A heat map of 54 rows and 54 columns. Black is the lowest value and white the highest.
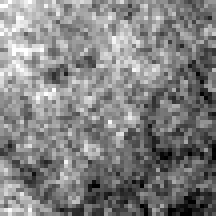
Mirror symmetry: none. Grain: blotchy. Odd rows or columns: none. Stripes: none. Slope: up to the top left.
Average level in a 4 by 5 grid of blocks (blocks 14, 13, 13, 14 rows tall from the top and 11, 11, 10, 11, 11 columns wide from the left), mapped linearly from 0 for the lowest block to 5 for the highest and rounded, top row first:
53432 / 43331 / 23310 / 32000
